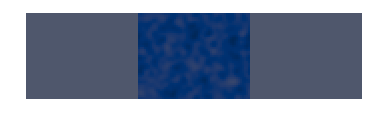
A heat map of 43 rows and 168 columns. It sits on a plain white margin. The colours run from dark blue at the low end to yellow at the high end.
It is made of 1 by 3 panels. Panel 1,1: low, flat. Panel 1,2: very low, blotchy, faint in contrast. Panel 1,3: low, flat.
